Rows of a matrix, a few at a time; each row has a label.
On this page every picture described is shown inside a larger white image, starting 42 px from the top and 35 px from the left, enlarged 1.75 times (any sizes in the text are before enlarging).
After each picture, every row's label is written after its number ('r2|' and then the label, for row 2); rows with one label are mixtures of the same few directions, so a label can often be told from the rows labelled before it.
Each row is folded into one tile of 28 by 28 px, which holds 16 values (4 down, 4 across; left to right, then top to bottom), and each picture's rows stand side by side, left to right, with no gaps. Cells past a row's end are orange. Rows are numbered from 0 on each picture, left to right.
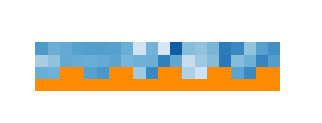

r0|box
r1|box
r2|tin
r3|box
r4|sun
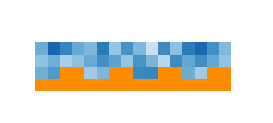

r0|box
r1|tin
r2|tin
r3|tin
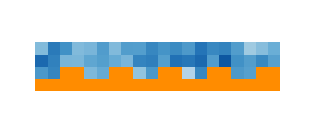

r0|box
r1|tin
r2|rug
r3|rug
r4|box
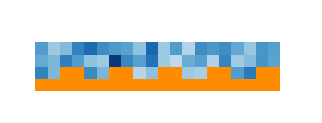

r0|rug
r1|tin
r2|tin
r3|box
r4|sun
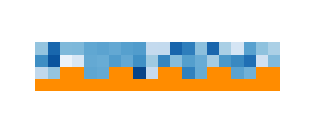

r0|tin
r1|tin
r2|rug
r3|tin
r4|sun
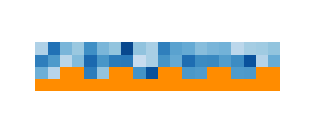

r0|sun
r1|rug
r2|sun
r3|box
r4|sun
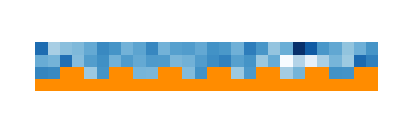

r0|box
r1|rug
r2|tin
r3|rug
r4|rug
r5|box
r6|tin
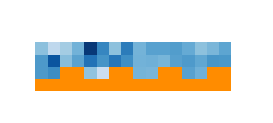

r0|sun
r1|sun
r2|box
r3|box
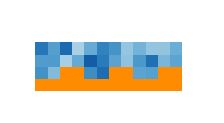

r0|tin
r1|box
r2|sun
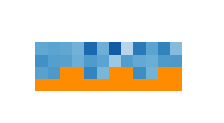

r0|box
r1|tin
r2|tin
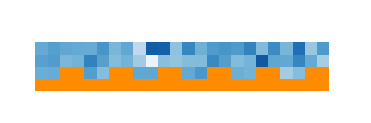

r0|tin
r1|rug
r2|sun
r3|sun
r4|tin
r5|tin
